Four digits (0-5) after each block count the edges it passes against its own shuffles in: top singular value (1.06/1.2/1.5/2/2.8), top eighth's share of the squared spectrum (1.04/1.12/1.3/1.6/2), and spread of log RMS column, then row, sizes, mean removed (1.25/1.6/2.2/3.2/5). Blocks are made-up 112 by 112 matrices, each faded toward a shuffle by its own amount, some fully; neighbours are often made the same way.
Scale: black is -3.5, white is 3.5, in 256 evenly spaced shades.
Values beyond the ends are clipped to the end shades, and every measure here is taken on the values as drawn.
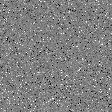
0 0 0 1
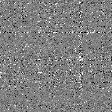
2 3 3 3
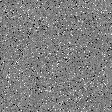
0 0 0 0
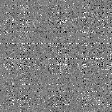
2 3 3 3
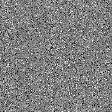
0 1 3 0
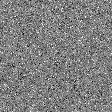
2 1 0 0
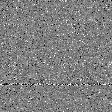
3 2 0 2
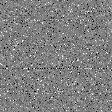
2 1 0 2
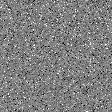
0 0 0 0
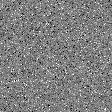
0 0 0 0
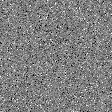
0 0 0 0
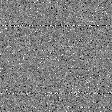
2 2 0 2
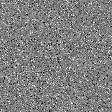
0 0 0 1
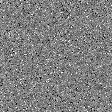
0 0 0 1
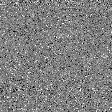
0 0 0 2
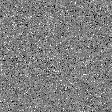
0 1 0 2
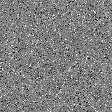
0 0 0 0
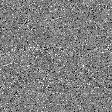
0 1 0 2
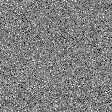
1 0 0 0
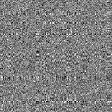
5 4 3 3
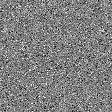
1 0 0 0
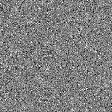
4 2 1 1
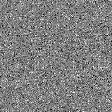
3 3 1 1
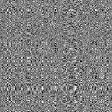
5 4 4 3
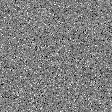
1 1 0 0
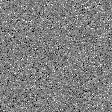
1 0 0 0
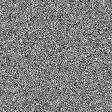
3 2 0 0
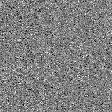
3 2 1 1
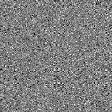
4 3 2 2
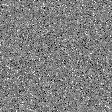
1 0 0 0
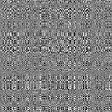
5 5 4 4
